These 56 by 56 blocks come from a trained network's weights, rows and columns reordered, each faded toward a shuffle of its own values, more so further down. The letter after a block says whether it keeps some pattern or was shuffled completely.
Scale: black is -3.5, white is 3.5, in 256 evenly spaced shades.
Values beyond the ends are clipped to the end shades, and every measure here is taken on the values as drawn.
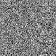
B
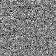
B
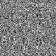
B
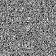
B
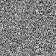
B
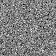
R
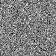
R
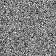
R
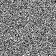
R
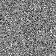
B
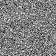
R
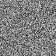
R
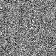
B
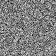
R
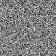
B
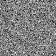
B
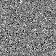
R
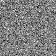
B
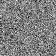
R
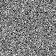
R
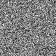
R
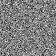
R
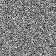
R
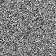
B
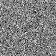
B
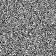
R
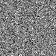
B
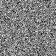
R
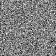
B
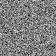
R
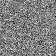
R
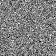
R
